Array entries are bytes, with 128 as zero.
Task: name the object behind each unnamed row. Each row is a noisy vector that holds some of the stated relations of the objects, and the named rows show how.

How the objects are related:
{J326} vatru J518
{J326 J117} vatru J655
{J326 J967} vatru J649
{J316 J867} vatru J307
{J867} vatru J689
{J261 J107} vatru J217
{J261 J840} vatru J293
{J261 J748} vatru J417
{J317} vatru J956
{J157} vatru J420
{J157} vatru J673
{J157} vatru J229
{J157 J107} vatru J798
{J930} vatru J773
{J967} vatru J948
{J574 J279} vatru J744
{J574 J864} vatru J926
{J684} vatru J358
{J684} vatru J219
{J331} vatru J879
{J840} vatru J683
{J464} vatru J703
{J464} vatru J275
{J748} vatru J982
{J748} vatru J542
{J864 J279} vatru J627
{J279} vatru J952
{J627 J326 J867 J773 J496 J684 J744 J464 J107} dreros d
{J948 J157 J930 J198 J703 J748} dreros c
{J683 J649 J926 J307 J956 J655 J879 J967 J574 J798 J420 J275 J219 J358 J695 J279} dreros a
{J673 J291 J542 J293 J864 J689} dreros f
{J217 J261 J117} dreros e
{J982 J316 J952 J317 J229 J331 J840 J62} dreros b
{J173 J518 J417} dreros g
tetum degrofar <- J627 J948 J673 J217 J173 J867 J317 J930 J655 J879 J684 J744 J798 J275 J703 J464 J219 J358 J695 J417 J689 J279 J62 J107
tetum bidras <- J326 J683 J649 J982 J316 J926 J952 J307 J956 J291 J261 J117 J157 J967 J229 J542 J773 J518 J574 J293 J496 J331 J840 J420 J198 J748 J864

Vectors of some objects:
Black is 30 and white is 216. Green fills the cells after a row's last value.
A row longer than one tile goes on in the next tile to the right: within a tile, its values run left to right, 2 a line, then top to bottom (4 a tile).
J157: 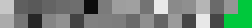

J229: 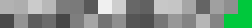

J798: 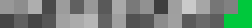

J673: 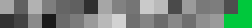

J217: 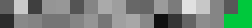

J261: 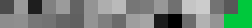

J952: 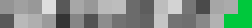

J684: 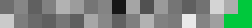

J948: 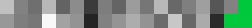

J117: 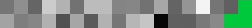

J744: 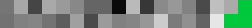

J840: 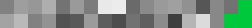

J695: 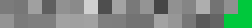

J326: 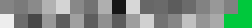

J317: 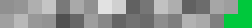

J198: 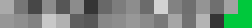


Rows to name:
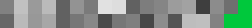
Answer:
J982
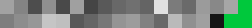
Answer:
J703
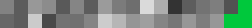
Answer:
J291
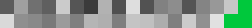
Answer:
J867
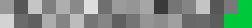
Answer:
J967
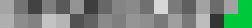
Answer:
J930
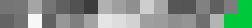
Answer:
J689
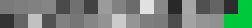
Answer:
J293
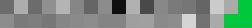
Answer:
J773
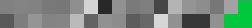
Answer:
J926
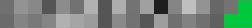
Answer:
J683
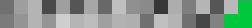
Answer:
J307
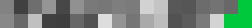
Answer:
J864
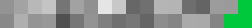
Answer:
J62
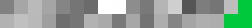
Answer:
J316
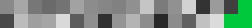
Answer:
J417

